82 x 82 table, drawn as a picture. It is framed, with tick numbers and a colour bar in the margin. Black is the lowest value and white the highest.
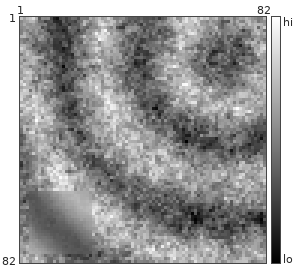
An odd patch, calmer than its surroundings, sits in the bottom left. Overall the values sit about 50% of the way up the scale. Rings spread out from the top right. The bottom left is the calmest part.
